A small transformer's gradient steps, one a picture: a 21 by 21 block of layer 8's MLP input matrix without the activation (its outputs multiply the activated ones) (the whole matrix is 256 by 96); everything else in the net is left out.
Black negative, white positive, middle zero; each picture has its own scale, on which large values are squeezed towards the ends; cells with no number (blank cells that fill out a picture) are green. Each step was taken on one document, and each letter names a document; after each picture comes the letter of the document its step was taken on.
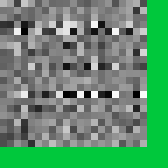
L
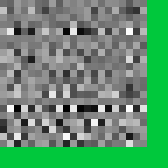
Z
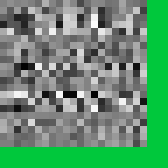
L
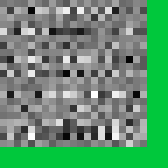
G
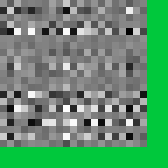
Z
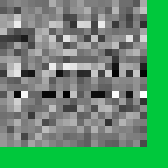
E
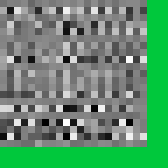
Z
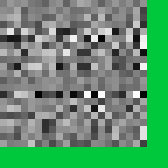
E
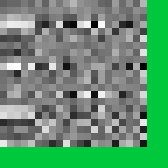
E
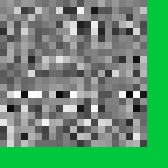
G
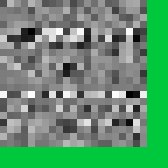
G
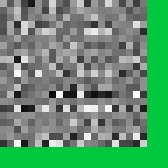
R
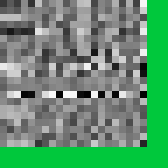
E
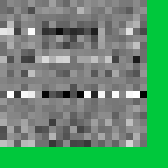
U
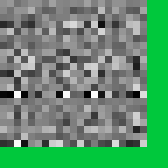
R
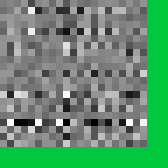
Z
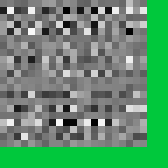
Z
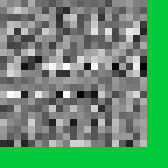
U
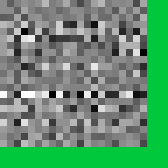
L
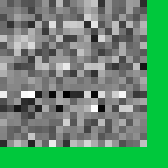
L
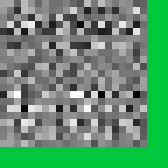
L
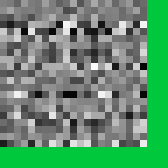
E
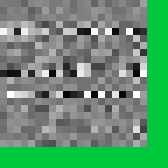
U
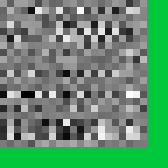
G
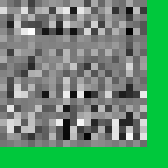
Z
